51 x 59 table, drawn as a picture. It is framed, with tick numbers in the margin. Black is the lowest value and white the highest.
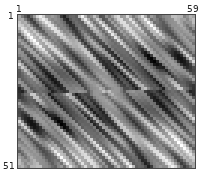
Average level on the scale: 50%. Symmetry: a half turn. Grain: diagonal, down to the right. Odd rows or columns: none. Histogram: bell-shaped. Slope: none.
